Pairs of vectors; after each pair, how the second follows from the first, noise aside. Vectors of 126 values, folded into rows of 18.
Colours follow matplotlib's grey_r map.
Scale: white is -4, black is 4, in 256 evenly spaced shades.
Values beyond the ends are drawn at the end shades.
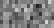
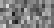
reversed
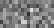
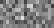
reversed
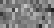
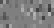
partly zeroed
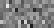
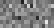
reversed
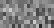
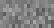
shrunk
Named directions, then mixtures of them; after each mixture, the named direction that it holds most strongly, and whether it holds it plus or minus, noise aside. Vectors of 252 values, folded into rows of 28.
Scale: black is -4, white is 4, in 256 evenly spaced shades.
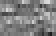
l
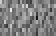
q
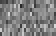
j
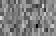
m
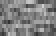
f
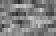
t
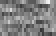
l, plus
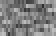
f, minus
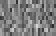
m, minus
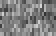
m, minus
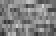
f, plus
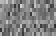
j, minus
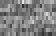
l, plus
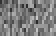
q, minus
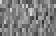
q, plus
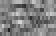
t, minus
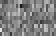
j, plus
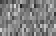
j, plus
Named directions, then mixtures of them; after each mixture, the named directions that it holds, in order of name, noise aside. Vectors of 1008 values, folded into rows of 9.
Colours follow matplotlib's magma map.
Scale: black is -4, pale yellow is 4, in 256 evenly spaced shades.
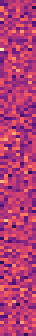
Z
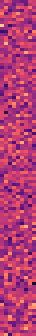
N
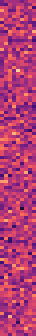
N, Z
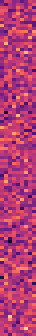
N, Z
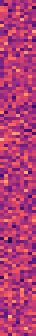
N, Z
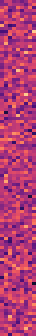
N, Z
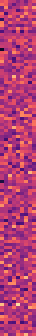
N, Z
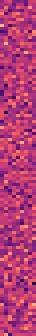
N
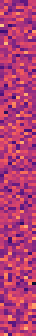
N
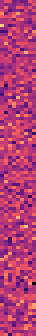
N
